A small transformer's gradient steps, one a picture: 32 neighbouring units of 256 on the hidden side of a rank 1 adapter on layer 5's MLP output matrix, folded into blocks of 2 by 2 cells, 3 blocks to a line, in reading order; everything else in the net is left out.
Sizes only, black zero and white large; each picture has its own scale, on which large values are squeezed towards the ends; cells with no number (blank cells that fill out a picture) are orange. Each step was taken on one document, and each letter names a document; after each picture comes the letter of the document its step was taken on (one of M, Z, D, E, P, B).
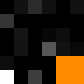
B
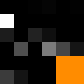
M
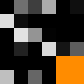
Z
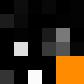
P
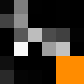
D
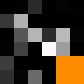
D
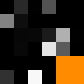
P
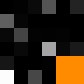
B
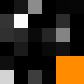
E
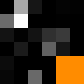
E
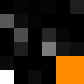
B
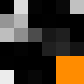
E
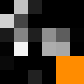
D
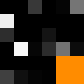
M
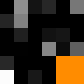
B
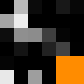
E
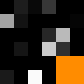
P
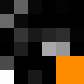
D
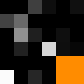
B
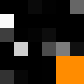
M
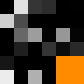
Z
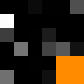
M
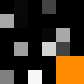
P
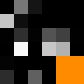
D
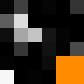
Z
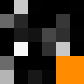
D
